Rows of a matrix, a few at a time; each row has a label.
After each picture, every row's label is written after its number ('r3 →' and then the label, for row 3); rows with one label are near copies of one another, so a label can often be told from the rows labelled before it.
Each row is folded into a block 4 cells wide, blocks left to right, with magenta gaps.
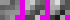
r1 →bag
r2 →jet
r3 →jet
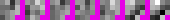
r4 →bag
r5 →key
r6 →bag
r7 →bag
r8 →key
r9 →jet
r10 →jet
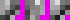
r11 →jet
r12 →key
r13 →jet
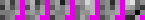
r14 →bag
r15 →bag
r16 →bag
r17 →key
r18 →bag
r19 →jet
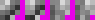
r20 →jet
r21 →jet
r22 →key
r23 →key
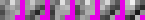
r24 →key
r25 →jet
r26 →key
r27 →key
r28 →jet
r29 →jet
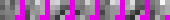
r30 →bag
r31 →key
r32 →jet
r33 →key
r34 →key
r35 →jet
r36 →key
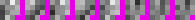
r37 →key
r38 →jet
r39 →key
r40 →jet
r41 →key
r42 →bag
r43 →bag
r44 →bag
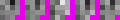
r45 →bag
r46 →bag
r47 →key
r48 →bag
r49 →bag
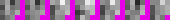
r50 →bag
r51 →bag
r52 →key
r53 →key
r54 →key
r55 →bag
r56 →key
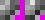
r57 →jet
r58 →jet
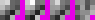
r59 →jet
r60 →jet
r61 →jet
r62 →bag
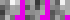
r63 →key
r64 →bag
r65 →key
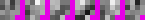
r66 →bag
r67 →key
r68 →jet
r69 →jet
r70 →key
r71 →bag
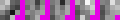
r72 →jet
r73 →bag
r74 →bag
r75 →key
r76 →key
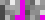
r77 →key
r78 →key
